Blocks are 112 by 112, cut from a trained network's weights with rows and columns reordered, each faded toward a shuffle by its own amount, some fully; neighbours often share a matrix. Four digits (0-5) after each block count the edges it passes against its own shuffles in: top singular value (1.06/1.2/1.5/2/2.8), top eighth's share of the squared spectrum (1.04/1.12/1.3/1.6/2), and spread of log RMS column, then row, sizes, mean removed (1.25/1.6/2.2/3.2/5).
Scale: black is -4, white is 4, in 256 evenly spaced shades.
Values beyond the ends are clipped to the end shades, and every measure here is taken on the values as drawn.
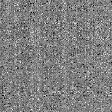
3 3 1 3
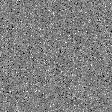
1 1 0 0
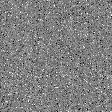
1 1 0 0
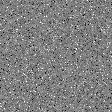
0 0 0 0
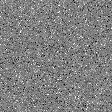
0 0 0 0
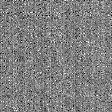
3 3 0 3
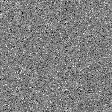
2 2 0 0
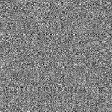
4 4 1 3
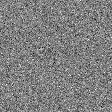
0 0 0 0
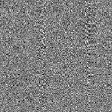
4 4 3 2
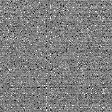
3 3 2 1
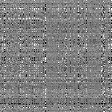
4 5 4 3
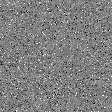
0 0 0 0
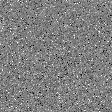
0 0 0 0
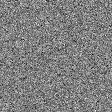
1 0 0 0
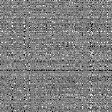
4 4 3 3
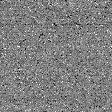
2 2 1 0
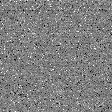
1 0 0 0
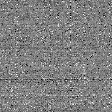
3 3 2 1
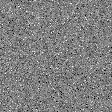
1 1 0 0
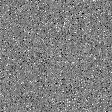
1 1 0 0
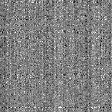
4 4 1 3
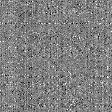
3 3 0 3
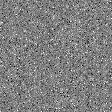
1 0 0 0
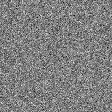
2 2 0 0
